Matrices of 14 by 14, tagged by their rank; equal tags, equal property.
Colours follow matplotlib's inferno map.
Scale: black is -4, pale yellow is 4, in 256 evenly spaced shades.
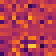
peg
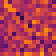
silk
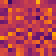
peg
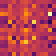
peg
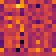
peg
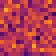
silk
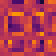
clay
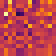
peg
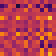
clay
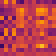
clay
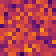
silk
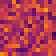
silk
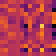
clay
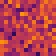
silk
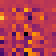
clay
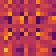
clay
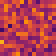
silk
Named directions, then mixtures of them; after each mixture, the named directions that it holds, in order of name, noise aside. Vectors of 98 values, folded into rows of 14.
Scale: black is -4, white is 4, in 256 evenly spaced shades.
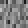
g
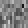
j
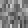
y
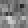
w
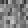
g, w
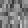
y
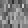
j, y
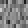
g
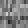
g, w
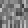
j, y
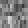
w, y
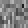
j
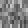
y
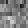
g, w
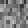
g, w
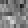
g, w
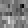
j, w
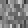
g, y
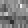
w, y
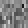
j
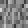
g, j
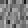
g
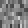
j, y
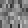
y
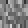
g, y
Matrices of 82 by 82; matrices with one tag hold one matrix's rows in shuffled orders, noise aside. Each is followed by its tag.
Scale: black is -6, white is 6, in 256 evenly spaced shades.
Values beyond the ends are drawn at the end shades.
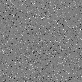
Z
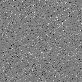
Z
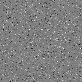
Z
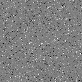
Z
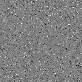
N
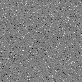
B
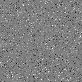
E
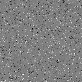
B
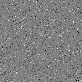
N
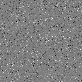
E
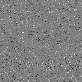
B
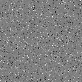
E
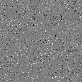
E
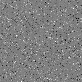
N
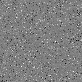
N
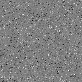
B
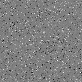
Z
